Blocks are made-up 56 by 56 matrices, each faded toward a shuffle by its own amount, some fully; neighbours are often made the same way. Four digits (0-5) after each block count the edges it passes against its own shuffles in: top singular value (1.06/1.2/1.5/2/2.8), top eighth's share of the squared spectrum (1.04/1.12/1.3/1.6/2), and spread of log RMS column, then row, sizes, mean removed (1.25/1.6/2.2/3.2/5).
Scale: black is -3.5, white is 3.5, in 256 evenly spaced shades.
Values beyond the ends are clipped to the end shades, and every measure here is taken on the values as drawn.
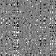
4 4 3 2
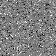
1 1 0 0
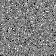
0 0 0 0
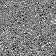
0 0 0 0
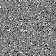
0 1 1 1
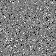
0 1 0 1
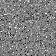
0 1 0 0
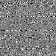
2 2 0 3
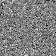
2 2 0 0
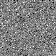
0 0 0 0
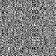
4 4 3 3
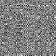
4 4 2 2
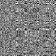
4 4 3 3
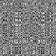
4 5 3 3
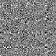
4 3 2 2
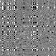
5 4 3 3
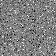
0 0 0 0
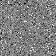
2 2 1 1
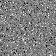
2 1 0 0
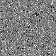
2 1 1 0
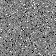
1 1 0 0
